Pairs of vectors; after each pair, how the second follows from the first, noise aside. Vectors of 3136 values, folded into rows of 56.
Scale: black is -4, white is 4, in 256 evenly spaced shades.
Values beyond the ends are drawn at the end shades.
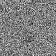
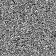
shuffled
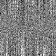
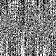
scaled up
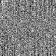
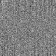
shrunk
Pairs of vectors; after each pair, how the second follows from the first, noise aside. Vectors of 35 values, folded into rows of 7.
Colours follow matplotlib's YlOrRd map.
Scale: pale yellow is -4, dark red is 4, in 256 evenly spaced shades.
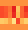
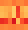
negated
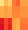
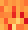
shuffled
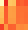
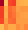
negated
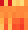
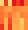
negated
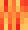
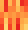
copied
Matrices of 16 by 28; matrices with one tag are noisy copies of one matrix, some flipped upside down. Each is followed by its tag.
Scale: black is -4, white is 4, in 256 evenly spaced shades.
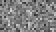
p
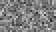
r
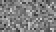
p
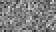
p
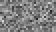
r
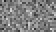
p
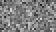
p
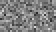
r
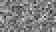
r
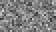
r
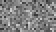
p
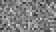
p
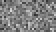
p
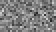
r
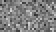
p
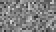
p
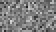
p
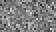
p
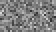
r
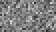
p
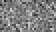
p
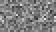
r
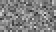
r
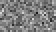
r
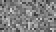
p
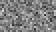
r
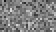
p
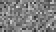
p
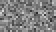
r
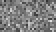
p
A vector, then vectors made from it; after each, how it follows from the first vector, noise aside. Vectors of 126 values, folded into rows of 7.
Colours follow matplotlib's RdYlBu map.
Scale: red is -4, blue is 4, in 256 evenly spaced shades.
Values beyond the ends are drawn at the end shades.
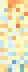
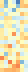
reversed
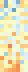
reversed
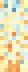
reversed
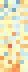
reversed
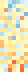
negated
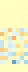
partly zeroed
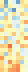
reversed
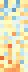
reversed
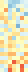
negated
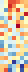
scaled up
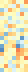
wrapped around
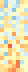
reversed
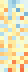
negated
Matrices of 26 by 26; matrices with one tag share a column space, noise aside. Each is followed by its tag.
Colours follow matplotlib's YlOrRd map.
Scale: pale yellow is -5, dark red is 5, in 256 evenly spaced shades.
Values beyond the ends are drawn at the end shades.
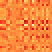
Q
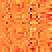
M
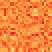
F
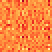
Q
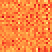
M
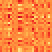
M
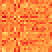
M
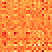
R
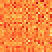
M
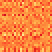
F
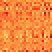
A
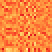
F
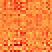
R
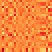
F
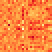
Q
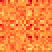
Q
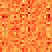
M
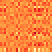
F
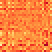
R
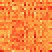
A
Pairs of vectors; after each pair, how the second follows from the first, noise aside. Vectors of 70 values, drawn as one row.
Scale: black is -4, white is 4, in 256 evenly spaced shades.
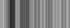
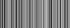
shuffled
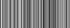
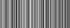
shuffled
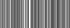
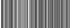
shuffled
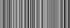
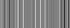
partly zeroed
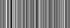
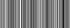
shuffled
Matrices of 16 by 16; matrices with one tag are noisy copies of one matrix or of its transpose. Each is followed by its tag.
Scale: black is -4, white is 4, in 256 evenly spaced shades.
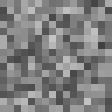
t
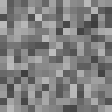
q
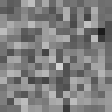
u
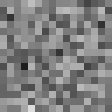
t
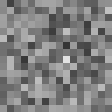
t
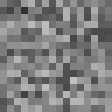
u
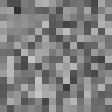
t
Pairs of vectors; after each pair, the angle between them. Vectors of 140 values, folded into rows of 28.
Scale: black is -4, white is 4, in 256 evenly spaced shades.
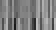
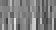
nearly opposite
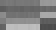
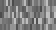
orthogonal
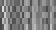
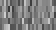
partly aligned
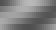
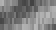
nearly opposite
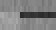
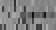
partly aligned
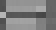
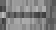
nearly parallel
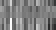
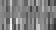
nearly parallel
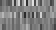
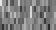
orthogonal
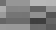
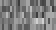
partly opposed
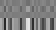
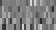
partly aligned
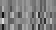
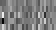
nearly opposite
